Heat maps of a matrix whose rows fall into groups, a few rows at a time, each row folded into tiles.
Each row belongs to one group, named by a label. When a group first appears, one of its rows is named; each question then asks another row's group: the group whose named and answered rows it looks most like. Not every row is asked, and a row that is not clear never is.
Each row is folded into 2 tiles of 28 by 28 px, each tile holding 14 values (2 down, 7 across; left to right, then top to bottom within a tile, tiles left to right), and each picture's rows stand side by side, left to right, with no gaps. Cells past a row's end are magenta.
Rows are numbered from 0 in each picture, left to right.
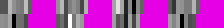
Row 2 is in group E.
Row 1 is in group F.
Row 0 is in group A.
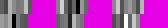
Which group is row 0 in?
A
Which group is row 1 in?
E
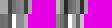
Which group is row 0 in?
F
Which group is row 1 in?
F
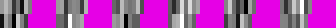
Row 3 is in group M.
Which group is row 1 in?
F
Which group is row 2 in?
A
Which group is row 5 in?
M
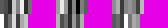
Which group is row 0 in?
M
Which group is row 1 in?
E
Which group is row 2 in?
F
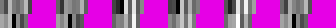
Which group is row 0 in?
A
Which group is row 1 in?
A
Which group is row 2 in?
M
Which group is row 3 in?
M
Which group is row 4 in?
M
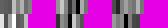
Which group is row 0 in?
M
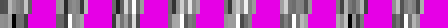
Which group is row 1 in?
F
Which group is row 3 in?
M
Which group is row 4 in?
M
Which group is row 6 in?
A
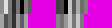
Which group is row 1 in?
M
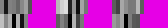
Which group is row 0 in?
A
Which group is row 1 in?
E
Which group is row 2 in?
A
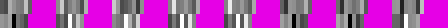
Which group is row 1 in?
F
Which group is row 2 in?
F
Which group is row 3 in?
F
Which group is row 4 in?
F
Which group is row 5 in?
A
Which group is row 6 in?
A
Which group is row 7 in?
F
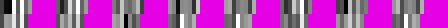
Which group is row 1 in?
M
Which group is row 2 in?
A
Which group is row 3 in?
F
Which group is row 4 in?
F
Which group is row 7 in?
F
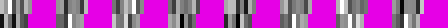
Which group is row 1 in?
F
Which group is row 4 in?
E
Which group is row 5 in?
F
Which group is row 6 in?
F
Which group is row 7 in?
F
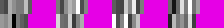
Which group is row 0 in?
A
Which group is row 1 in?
M
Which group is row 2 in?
M
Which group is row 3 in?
M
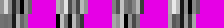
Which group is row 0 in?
E
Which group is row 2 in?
A
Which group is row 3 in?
E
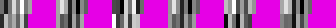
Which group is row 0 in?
M
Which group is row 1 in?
E
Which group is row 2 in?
M
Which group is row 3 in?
E
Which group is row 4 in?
E
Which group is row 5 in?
E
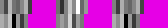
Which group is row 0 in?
A
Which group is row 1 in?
M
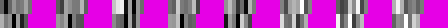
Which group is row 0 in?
A
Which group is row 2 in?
E
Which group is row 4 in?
E
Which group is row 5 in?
M
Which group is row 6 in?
M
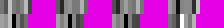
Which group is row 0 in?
A
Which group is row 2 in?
A
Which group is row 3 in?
F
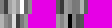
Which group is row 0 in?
M
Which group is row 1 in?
A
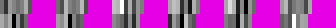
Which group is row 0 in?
A
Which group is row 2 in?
E
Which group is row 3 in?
E
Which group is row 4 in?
E
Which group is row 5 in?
F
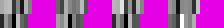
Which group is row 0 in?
E
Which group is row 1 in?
A
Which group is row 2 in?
E
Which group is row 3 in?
F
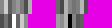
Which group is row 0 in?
F
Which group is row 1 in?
A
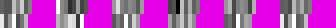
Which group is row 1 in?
F
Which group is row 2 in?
F
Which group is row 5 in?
M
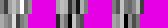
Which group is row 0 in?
M
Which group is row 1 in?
E
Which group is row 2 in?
A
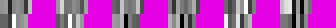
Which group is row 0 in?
F
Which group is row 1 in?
F
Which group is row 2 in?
A
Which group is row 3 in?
A
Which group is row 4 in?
M
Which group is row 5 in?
E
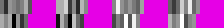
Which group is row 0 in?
A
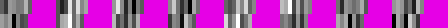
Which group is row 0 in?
A
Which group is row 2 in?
E
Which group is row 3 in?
E
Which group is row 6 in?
A
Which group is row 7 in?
E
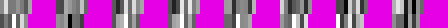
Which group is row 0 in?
F
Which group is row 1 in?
A
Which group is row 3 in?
M
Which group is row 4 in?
F
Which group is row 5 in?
F
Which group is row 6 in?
M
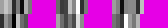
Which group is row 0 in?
E
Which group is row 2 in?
F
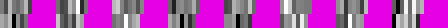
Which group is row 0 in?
A
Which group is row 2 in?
F
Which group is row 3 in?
A
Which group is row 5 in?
F
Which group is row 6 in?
F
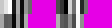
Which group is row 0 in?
E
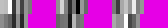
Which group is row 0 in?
E
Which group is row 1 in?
E
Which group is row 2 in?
M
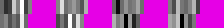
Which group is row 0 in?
M
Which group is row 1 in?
F
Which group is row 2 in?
A
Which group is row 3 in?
A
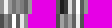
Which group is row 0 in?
F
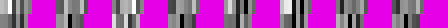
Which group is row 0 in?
E
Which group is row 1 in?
A
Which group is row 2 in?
M
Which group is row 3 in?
A
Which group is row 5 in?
E
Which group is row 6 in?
A
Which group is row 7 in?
A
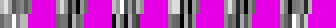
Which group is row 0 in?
F
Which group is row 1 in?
E
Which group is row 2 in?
E
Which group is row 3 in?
E
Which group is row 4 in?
E
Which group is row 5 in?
F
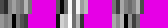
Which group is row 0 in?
A
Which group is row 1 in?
M
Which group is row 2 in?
A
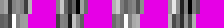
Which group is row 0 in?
F
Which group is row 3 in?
E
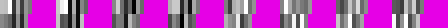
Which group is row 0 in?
E
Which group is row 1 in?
E
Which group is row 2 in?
E
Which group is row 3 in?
E
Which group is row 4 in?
M
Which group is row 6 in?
M
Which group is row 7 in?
M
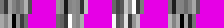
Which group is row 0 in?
A
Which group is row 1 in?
F
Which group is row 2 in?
M
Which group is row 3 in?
A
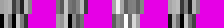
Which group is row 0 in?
E
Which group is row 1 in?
A
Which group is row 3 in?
E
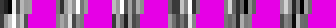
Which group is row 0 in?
M
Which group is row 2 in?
E
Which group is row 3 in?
M
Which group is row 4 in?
E
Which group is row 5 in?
E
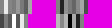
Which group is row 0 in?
F
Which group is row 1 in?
A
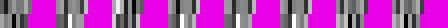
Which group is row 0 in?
A
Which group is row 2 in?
E
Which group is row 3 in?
F
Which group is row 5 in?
F
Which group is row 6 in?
A
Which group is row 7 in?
A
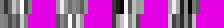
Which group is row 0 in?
M
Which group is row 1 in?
F
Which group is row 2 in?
M
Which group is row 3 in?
E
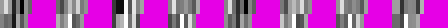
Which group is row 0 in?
E
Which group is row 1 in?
M
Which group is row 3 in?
F
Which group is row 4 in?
E
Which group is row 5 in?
M
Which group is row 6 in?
F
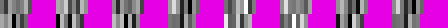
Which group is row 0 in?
A
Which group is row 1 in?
E
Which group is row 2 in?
A
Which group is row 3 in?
E
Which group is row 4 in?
M
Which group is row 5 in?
F
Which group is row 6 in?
E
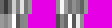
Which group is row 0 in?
M
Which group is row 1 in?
F
